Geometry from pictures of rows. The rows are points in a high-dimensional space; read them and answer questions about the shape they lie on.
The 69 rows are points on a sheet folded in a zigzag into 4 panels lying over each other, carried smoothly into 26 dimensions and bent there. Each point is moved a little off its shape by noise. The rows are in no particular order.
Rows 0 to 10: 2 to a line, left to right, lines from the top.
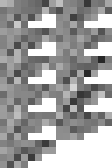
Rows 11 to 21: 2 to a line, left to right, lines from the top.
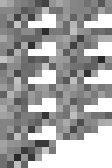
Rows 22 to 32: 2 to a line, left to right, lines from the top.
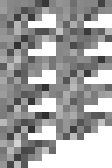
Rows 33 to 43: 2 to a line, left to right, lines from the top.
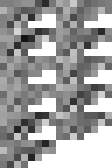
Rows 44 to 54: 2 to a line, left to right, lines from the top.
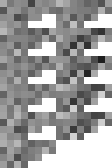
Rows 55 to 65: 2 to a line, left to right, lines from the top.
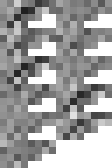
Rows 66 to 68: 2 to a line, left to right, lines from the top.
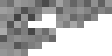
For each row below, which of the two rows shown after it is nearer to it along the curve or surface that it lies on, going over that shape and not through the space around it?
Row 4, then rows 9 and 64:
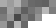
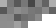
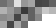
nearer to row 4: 9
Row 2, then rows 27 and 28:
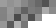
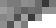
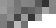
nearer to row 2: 28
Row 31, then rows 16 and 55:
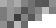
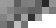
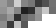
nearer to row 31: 55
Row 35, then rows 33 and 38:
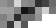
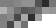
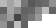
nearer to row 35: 38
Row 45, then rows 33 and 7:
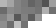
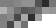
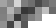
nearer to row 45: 7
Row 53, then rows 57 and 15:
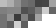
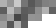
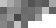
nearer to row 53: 15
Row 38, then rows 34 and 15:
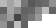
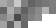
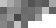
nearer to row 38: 15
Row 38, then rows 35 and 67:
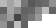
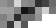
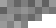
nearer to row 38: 35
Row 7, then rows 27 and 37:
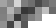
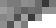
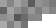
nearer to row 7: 37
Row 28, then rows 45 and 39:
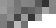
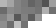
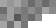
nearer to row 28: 39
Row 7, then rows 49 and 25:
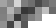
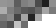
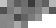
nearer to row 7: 25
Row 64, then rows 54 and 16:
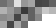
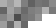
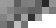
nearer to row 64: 16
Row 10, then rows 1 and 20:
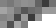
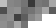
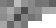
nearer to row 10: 20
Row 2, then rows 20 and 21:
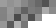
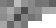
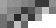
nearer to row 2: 20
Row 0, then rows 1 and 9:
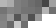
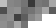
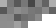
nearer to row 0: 9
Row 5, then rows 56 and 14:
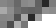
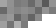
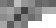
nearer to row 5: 14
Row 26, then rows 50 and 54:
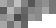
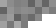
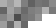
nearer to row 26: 54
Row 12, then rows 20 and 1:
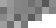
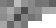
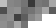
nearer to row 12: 20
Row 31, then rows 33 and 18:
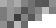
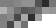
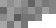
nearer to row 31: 18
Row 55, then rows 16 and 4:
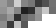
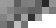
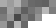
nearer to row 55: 4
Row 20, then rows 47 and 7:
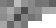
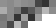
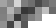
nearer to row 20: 47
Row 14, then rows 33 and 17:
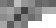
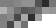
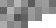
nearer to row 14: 33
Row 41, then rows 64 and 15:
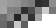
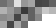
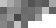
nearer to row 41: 15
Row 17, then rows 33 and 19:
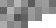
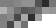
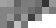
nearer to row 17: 19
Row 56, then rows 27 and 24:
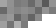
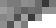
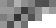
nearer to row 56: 24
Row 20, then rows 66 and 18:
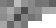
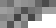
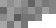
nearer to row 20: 66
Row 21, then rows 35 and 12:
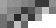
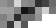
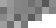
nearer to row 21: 35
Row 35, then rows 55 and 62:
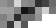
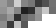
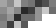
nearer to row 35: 55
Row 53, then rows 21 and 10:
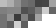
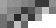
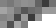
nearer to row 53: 21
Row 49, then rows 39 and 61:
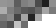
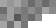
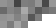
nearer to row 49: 39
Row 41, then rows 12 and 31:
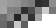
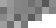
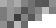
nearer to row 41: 31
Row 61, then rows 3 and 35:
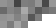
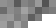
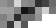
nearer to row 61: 3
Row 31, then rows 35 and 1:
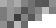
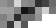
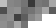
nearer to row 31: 35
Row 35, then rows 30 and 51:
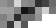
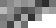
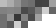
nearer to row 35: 51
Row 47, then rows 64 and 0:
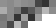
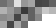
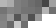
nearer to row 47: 64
